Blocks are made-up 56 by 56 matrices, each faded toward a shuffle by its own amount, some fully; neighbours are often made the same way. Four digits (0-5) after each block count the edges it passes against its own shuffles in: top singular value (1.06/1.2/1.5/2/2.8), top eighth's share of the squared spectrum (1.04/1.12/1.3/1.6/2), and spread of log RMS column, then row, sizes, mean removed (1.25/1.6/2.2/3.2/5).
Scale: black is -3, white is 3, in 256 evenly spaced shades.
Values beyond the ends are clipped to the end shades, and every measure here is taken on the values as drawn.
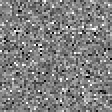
0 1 0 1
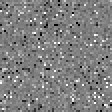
0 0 0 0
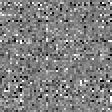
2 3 2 3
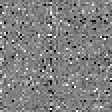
3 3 1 1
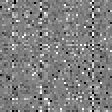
4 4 2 2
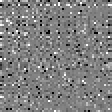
4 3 1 2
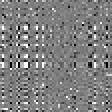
5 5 4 3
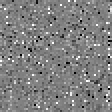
3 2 0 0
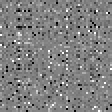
4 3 1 1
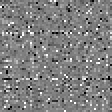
3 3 1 1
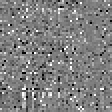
3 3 2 1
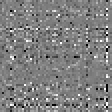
4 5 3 3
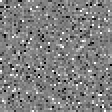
0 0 0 0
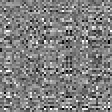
4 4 3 3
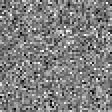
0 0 0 0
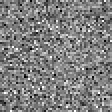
0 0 0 0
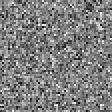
0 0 1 0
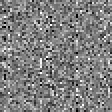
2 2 3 0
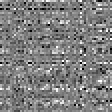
4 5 3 3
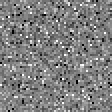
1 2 0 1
